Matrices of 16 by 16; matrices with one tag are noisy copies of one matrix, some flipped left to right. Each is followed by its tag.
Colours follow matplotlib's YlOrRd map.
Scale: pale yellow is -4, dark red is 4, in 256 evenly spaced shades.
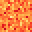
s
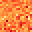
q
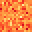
s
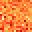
q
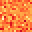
q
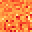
q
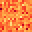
s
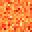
s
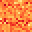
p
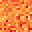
q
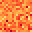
q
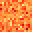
s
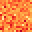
q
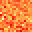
q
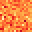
q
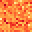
p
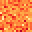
q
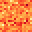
p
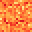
p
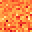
q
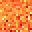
q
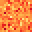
s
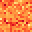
p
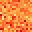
q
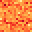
p
